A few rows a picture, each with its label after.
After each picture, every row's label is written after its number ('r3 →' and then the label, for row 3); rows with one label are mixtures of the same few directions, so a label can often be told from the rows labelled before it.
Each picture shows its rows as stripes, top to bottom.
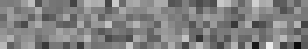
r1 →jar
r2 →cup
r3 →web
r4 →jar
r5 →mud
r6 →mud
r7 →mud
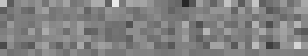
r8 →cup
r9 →mud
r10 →mud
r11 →mud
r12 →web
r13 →mud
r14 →mud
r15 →web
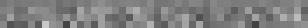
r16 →mud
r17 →jar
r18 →mud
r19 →web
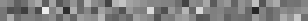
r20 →cup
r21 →web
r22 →mud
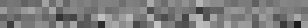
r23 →web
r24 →web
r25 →mud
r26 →mud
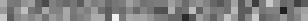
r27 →mud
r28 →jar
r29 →cup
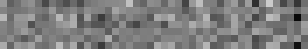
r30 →mud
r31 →cup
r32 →mud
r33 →jar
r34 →jar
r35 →jar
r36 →mud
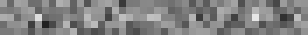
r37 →cup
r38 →jar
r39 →cup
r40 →web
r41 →jar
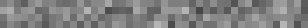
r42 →jar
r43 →mud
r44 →web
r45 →jar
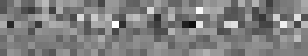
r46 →mud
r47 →web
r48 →jar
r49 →cup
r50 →jar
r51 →mud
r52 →jar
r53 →web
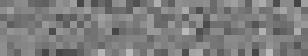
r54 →jar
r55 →mud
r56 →mud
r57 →web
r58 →cup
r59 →web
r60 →mud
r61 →mud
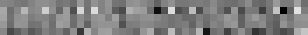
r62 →jar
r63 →jar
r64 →cup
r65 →cup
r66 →web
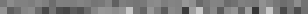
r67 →cup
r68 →mud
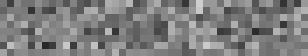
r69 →mud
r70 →web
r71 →mud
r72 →jar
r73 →jar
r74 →jar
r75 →web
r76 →cup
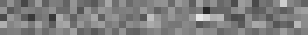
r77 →jar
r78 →web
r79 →web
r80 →cup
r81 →jar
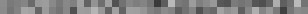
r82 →jar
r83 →jar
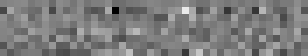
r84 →cup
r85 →cup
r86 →jar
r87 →jar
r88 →jar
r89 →cup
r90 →cup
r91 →mud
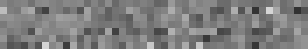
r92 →jar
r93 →mud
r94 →mud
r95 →mud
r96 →jar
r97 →web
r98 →web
